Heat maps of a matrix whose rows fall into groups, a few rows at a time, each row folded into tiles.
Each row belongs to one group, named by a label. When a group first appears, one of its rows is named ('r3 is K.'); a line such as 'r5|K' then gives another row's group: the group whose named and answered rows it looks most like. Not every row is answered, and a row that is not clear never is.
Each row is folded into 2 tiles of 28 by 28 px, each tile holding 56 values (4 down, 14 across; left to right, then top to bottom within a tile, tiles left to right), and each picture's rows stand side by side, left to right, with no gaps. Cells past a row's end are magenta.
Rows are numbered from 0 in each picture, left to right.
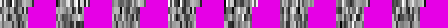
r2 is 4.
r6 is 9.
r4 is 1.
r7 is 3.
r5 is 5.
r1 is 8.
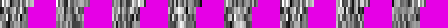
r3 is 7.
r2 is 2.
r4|7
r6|4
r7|2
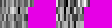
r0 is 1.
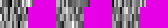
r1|7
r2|1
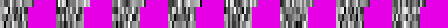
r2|9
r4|9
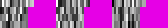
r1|3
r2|5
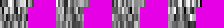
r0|3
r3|8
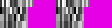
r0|9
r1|9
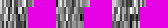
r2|2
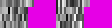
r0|4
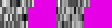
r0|2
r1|1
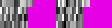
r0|2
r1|5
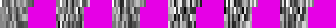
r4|9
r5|9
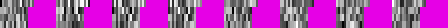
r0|4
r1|8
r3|9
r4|4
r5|7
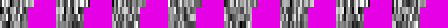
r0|5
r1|8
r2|1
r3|8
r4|9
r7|1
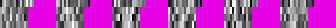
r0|4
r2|7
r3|7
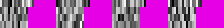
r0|3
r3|3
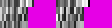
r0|2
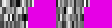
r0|2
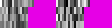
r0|8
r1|3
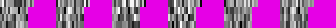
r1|1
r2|8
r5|5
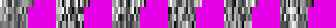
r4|3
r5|7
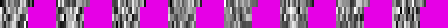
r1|7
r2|9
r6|2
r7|4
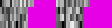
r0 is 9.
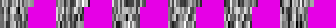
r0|5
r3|7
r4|1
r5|5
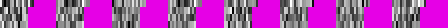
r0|3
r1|2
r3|2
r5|3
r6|3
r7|2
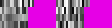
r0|8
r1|4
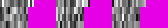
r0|1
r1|2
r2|4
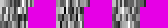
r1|4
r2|7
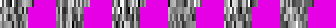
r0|3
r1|5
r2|4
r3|2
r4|4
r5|7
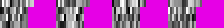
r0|5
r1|7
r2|3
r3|2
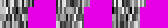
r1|1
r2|9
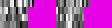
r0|8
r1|7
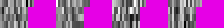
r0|3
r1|8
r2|2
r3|5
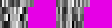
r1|5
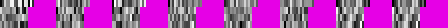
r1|1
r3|1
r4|9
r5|4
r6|7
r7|7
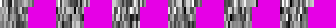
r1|1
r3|8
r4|3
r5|5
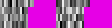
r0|8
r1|1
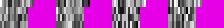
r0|2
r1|7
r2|5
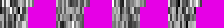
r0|9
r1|1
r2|8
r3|3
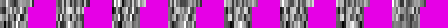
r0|9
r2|5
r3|7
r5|5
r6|5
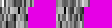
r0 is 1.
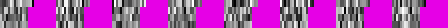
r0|3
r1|4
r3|8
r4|2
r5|3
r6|4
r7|7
